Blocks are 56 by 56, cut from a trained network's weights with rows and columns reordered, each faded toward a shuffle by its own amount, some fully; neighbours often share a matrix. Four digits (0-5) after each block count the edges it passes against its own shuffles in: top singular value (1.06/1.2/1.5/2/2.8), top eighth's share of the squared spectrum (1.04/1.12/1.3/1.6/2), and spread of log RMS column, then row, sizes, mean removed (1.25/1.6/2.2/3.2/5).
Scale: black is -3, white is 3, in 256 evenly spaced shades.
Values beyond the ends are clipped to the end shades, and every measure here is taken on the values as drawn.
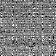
3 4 3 2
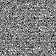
2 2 1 0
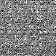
2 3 3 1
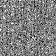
2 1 0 1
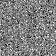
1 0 0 0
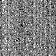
3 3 0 2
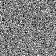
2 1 0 0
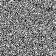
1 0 0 0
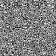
2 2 0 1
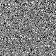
2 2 0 1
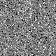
0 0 0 0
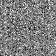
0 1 0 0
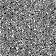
1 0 0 0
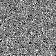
0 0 0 0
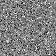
0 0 0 0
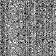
3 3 0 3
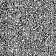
1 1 0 0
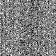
2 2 0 1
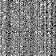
3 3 1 3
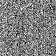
0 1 0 0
